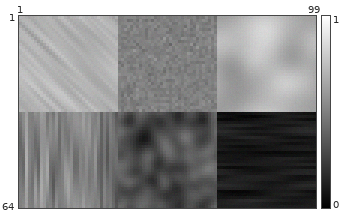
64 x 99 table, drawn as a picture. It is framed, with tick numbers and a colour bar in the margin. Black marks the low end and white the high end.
The table splits into 2 rows of 3 panels. Panel 1,1: high, slanting down to the right, faint in contrast. Panel 1,2: middling, fine-grained, faint in contrast. Panel 1,3: high, smooth. Panel 2,1: middling, streaked downward. Panel 2,2: low, blotchy. Panel 2,3: very low, streaked across, faint in contrast.
